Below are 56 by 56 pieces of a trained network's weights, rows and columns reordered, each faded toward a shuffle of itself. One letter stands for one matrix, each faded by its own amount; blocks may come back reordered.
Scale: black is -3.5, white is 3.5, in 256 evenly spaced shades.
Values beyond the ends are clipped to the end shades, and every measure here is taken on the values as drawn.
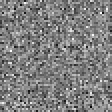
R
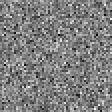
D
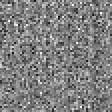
R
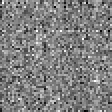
R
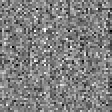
R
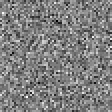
D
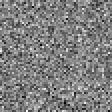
D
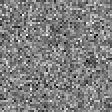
D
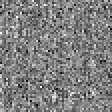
R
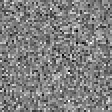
D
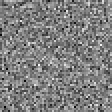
D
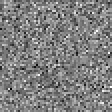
D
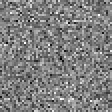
D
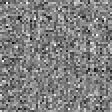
R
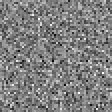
D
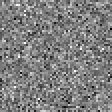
D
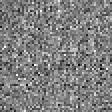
R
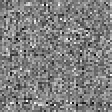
R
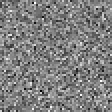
D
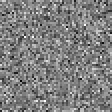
D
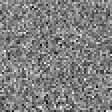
D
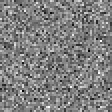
D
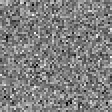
D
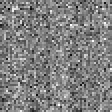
R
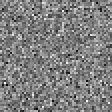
D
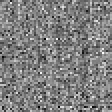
R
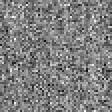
R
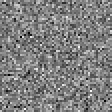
D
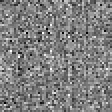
R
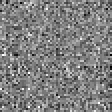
R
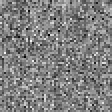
R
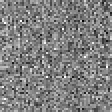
R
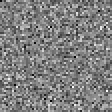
D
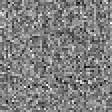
R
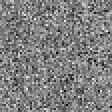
D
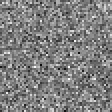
D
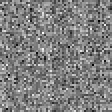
R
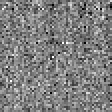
R
